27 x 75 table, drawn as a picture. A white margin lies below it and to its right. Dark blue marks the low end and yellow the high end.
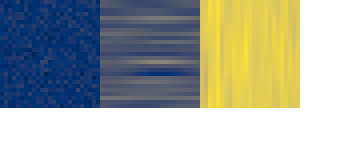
It is made of 1 by 3 panels. Panel 1,1: very low, fine-grained, faint in contrast. Panel 1,2: low, streaked across. Panel 1,3: very high, streaked downward, faint in contrast.
